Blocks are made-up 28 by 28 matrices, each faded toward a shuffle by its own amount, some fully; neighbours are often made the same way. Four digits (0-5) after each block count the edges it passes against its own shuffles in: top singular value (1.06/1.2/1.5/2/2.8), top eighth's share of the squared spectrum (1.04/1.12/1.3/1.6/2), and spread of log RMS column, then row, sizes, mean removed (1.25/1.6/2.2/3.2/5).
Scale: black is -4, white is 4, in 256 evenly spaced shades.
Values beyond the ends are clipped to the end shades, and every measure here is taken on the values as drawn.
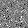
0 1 0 0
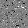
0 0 0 0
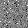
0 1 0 0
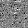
2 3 1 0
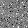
0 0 0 0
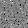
1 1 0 0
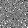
0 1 0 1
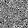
0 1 0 0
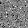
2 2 0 0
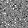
2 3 0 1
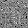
2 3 0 0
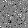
0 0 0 0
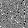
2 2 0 0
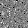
1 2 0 0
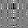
4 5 3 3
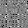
3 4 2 2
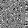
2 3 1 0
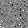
2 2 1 0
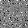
1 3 0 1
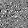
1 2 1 2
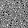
0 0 0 0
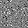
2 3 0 1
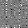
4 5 2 2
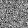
0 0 0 0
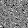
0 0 0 0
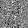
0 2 2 0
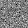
0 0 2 0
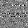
2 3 0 2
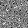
1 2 0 0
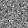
0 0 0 1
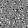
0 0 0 0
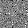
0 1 0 0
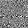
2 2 0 2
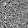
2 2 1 0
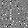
3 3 1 1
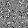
1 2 1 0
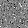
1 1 0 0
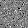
1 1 0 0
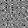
3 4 1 1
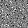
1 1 0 0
